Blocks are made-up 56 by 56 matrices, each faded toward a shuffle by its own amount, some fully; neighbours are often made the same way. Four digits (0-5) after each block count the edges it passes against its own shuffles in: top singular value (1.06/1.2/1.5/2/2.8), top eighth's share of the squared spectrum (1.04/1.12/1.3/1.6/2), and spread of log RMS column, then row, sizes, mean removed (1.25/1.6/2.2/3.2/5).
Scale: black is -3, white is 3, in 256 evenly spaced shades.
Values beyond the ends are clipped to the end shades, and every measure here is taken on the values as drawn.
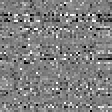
4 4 1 3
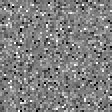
0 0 0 0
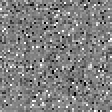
2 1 0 0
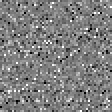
2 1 0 1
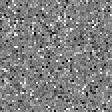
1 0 0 0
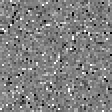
1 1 0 0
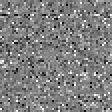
2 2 0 1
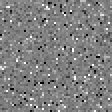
0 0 0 0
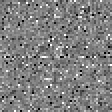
2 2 0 1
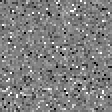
1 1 0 1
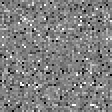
2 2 0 1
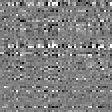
4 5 2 4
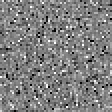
0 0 0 0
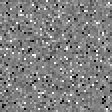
0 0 0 0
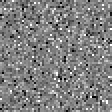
1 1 0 0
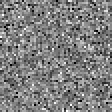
1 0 0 0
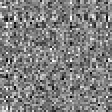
4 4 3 2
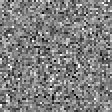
2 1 0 0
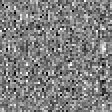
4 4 2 2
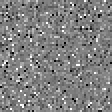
0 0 0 0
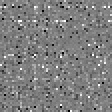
2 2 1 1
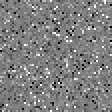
0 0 0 0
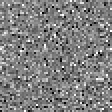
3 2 0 0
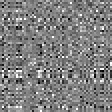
5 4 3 3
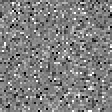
2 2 0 0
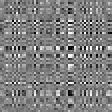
5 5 4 4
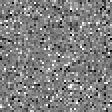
3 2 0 0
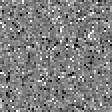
2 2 0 0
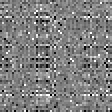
4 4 2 2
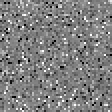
1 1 0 0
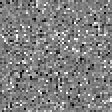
3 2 0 0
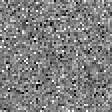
2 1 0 0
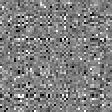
4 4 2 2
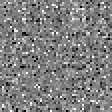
3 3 0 1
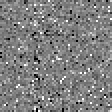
1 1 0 0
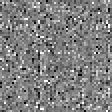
3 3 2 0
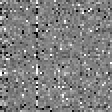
3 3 2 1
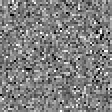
3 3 0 1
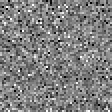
2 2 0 0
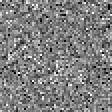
0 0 0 0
